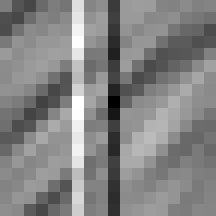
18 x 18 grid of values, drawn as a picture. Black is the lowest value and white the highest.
Average level on the scale: 50%. Slope: none. Odd lines: columns 7 and 10. Calmest part: bottom right.
